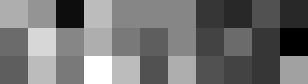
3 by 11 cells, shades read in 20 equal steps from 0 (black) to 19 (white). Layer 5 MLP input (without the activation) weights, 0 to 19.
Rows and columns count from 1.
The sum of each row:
85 90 109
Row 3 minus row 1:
-6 3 8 5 4 -4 3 2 2 -2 9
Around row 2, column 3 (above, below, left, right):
1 9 16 13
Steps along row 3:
up down up down down up down down down up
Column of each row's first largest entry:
4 2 4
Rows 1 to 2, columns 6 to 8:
10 10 4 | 7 10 5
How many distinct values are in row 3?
9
